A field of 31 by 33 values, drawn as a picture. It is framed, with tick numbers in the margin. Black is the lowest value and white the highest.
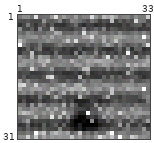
The ninth with the lowest average is the bottom middle. There is no overall slope. Horizontal stripes repeat 5 times down the table. No seam splits the table. No row or column stands out. A single dip lies in the bottom middle.
